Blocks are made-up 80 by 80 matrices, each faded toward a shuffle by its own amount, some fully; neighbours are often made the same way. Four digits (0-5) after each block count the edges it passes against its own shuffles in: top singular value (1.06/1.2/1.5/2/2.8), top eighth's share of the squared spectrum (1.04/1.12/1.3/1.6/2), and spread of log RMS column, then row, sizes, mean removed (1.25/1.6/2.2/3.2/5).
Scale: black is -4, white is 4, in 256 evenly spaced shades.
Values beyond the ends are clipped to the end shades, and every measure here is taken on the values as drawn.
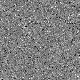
2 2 0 1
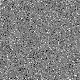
0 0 0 0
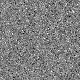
2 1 0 0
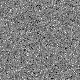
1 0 0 0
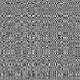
5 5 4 4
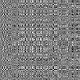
5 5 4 4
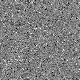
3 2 0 0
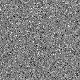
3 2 0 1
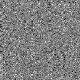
4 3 1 2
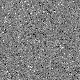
0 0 0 0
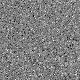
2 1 0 0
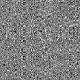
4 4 2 2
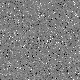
1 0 0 0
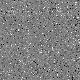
2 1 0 0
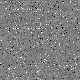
3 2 0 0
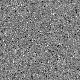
0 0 0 0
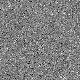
0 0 0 0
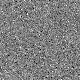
0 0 0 0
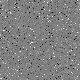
0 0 0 0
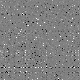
4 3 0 1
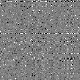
4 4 2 2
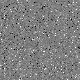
2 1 0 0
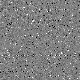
3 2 0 1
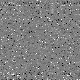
3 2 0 1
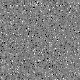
2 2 1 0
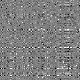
4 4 2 3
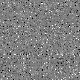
3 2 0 1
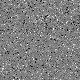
1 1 0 0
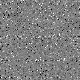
3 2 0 1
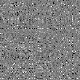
4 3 2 2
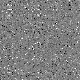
3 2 1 1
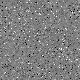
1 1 0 0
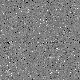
2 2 0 0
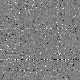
4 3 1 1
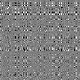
5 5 3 3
